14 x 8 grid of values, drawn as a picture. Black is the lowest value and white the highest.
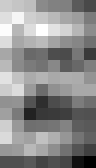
Values rise toward the top left. Horizontal stripes repeat 3 times down the table. The grain runs across in streaks. The bottom right is the ninth with the lowest average.
